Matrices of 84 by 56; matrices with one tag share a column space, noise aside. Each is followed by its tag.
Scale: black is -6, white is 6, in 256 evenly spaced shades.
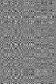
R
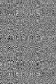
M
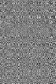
R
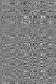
R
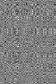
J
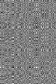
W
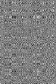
R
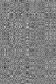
W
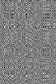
W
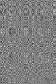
J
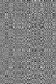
W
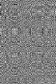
J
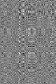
J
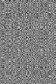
W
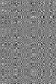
R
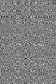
R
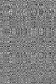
J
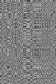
W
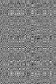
M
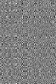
R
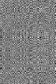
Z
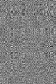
J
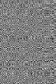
M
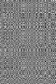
W
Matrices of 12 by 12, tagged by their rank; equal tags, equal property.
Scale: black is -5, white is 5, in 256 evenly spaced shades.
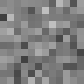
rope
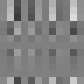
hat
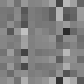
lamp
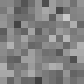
rope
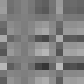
hat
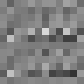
lamp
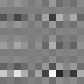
hat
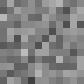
rope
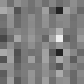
lamp
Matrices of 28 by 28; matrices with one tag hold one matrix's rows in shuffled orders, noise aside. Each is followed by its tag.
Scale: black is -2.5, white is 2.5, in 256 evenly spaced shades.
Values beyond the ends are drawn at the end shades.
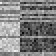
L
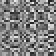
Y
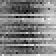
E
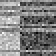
L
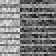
L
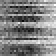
E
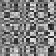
Y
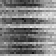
E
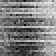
E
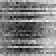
E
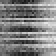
E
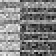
L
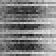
E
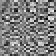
Y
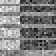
L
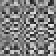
Y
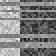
L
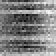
E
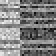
L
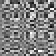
Y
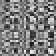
Y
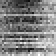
E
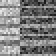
L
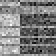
L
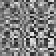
Y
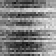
E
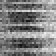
E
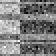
L
